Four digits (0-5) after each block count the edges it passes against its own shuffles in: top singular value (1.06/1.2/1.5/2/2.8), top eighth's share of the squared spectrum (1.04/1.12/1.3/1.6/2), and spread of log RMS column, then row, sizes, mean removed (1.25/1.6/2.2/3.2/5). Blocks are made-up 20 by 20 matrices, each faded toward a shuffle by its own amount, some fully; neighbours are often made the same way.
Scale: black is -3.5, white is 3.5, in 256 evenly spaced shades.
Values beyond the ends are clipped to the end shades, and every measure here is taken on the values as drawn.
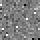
0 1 0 0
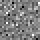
0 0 0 0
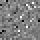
0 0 0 0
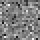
0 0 1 0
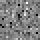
1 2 0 0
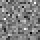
0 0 0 0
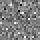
0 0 0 1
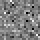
1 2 1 0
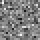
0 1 0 0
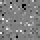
1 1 0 0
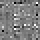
3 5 2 2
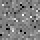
0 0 0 0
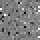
0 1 0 0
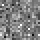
3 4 2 0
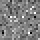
1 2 0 0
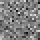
2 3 0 0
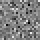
1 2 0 0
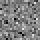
0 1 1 0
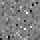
0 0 0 0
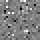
1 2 0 1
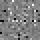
2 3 0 0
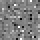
1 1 1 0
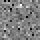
1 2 1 0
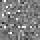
1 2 0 0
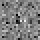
2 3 2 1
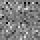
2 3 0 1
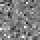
1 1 0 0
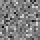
1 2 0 0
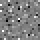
1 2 0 0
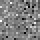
0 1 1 0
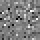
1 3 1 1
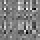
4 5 3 2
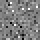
0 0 1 0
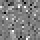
1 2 0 0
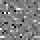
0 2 0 0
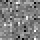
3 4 1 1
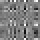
4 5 3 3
